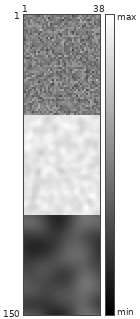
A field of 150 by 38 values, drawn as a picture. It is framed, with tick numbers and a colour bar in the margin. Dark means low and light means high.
It is made of 3 by 1 panels. Panel 1,1: middling, fine-grained. Panel 2,1: very high, blotchy, faint in contrast. Panel 3,1: low, smooth.
